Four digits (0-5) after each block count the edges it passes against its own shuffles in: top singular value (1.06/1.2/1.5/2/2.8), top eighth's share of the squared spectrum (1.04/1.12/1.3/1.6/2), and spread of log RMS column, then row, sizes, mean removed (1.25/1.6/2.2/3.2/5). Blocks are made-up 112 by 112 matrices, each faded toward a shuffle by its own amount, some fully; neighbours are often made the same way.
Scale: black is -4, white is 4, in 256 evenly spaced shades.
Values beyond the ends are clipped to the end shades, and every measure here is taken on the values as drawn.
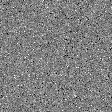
0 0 0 0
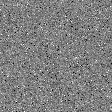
0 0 0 0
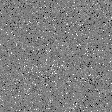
0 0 0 0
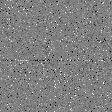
2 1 0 1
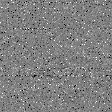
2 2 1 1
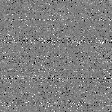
2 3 1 3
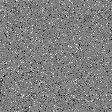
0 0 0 0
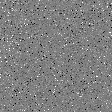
1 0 0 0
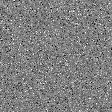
0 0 0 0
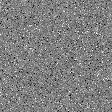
0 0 0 0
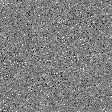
0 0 0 1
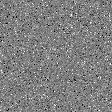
0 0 0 0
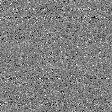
2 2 0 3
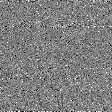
2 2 0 2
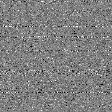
2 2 0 3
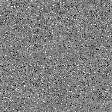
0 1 0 2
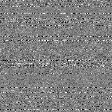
2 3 0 4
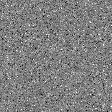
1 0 0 1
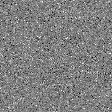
1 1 0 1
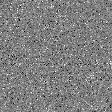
0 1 0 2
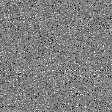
2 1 0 2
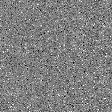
3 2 1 1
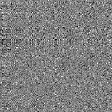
4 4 2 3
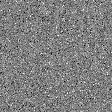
2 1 0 0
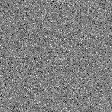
3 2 0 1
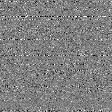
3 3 0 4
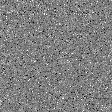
0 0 0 1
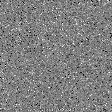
0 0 0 1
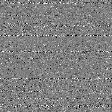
2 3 0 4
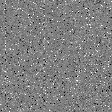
3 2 1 0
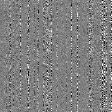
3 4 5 0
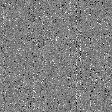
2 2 2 0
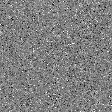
0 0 1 0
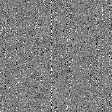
2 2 3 0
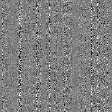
2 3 4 0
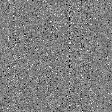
2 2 2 0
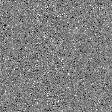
1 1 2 0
